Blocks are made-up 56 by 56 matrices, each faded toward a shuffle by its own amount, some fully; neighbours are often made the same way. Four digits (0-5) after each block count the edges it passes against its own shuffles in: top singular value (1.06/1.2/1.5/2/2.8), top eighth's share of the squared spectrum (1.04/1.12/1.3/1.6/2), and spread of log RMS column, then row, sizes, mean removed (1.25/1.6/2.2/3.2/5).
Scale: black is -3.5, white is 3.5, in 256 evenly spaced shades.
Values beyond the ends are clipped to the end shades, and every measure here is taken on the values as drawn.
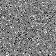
0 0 0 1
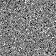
0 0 0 0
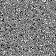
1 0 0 0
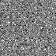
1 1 0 2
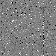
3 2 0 0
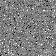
0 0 0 0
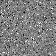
1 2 0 0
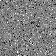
0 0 0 0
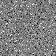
2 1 0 0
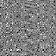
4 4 2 2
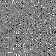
3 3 1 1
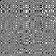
5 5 3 3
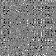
4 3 2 2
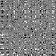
4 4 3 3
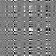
5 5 4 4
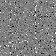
3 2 1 0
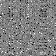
3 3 1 1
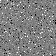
1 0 0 0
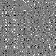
4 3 2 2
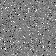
1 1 0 0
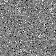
0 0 0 0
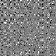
4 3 2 2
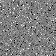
2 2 0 0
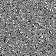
0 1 0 0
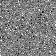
0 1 0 0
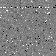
3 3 0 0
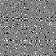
4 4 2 2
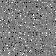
3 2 1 0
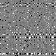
4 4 2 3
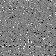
3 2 0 1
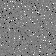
0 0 0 0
